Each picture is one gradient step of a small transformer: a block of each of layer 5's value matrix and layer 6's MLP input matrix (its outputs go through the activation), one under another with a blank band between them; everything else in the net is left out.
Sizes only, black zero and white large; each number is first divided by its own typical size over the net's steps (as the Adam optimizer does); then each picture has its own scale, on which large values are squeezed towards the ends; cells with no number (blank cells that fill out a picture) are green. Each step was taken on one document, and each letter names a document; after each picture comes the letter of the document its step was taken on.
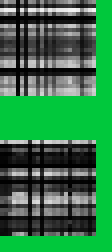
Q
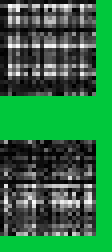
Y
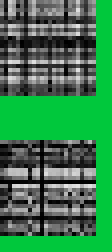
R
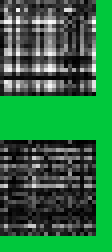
Y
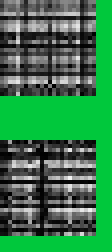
R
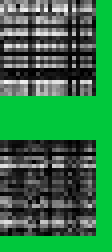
Y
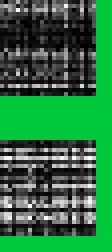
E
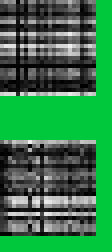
Q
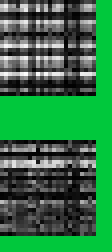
Y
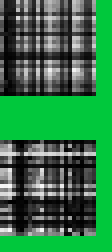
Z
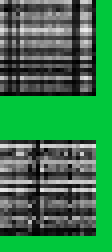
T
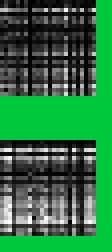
E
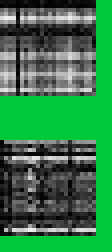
Q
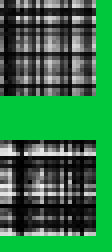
Z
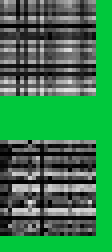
R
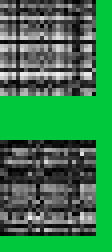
Q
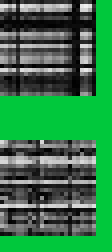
T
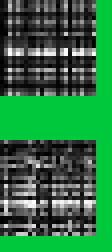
Y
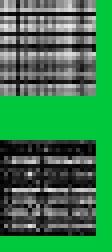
Q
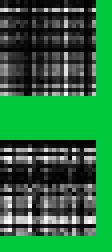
E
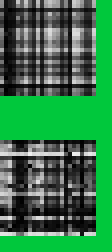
Z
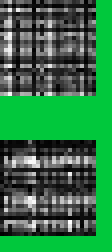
Y
